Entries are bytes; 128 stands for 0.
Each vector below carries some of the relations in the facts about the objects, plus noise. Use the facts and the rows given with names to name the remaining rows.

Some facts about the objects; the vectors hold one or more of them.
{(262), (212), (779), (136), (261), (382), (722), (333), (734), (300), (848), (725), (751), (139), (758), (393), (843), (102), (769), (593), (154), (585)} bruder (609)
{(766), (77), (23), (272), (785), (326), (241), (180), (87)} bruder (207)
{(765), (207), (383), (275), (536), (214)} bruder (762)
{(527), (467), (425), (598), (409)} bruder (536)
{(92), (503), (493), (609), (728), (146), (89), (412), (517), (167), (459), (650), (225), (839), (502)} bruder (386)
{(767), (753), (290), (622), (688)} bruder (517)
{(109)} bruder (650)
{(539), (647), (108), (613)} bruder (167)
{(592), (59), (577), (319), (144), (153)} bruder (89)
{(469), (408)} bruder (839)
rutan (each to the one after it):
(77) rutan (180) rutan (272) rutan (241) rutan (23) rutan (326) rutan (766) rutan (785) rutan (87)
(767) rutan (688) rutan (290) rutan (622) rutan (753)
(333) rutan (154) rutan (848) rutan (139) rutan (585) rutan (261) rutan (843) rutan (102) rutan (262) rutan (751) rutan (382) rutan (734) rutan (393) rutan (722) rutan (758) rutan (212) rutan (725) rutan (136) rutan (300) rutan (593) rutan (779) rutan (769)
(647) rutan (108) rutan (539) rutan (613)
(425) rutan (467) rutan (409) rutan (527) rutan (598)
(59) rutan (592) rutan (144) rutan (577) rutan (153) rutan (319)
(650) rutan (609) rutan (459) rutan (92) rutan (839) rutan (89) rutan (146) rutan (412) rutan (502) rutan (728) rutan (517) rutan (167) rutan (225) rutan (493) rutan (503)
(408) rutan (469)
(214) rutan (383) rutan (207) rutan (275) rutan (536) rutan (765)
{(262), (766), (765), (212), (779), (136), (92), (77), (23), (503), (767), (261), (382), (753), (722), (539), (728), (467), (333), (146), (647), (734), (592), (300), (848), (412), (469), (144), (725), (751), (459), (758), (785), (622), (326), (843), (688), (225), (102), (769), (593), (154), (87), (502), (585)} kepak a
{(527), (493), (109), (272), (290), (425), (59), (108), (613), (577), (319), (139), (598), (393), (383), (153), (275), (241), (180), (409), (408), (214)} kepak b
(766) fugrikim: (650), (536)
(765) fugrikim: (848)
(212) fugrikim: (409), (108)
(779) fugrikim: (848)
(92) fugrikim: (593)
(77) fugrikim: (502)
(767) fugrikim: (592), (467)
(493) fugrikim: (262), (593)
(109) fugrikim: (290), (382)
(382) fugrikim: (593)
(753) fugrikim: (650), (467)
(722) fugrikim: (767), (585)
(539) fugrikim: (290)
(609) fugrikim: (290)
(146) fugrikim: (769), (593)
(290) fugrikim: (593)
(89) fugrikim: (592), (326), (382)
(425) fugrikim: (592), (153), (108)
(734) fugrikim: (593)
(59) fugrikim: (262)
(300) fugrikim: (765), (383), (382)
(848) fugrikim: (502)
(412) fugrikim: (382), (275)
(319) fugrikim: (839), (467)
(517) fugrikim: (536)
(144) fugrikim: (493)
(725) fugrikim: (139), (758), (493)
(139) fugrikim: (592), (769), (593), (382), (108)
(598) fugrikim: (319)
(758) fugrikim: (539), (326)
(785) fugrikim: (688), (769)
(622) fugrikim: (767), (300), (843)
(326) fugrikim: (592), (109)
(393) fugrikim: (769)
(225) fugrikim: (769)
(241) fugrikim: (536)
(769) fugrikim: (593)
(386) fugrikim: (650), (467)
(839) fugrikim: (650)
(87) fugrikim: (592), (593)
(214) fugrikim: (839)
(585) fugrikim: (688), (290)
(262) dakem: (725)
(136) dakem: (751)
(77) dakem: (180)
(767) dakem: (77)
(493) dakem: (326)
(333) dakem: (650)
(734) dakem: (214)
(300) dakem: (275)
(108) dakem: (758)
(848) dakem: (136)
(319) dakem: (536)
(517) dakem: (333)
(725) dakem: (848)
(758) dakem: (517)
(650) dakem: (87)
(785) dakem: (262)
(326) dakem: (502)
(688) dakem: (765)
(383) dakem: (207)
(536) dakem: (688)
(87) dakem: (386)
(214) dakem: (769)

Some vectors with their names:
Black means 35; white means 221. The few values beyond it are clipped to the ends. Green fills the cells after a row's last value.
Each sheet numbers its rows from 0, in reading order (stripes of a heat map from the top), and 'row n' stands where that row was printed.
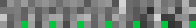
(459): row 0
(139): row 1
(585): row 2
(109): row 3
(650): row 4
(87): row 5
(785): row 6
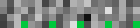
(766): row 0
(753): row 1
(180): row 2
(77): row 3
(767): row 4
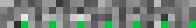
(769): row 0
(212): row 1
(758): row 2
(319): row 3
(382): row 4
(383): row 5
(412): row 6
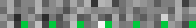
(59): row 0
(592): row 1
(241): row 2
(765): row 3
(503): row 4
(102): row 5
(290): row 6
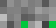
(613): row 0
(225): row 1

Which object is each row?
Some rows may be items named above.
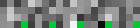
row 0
(517)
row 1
(214)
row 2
(207)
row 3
(734)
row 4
(262)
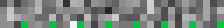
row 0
(517)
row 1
(609)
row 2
(765)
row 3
(333)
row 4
(153)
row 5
(386)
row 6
(300)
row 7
(767)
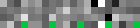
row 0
(751)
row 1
(154)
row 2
(167)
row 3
(536)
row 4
(108)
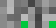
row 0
(609)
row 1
(300)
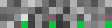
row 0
(751)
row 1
(214)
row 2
(785)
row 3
(502)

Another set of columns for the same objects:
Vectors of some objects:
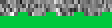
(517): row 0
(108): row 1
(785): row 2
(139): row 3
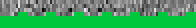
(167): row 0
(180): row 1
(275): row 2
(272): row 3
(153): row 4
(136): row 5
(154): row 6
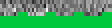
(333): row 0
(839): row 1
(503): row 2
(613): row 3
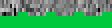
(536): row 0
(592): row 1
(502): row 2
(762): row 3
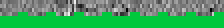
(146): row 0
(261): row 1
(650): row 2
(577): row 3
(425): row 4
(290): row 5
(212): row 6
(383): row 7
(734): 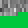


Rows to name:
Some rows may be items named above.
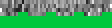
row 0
(87)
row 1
(539)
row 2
(319)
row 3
(758)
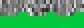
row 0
(300)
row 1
(785)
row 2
(167)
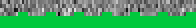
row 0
(180)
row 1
(734)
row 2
(688)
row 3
(769)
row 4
(765)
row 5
(386)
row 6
(725)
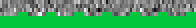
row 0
(734)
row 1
(517)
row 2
(109)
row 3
(207)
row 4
(493)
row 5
(766)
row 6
(609)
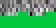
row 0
(767)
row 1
(688)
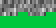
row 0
(848)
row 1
(725)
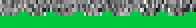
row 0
(262)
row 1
(77)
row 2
(89)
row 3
(214)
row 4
(767)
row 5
(326)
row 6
(87)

